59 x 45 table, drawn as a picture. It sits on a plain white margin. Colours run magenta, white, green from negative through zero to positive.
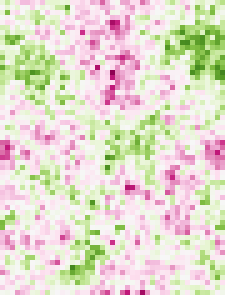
Histogram: bell-shaped. Odd rows or columns: none. Slope: none. Ninth with the highest average: top right. Stripes: none. Grain: blotchy.
